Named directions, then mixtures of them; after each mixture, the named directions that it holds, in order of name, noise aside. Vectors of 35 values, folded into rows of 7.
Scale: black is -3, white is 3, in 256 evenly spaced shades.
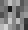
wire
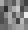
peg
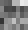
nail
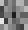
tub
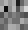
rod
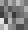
tub, wire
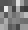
rod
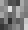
wire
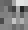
nail, rod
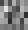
peg, wire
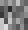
tub, wire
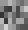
rod, tub, wire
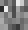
rod, tub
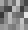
peg, wire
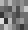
rod, tub, wire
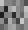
peg, rod, tub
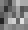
nail, peg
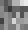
nail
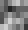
nail, wire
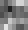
nail, tub, wire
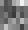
nail, tub
